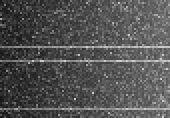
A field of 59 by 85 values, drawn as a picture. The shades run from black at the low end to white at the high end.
Odd lines: rows 24, 31 and 55. Average level on the scale: 30%. Slope: up to the right.
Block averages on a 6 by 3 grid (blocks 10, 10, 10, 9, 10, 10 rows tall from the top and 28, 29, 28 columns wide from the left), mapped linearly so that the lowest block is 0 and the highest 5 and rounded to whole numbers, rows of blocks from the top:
0 2 4
0 2 4
1 3 5
1 3 5
0 2 4
1 3 5
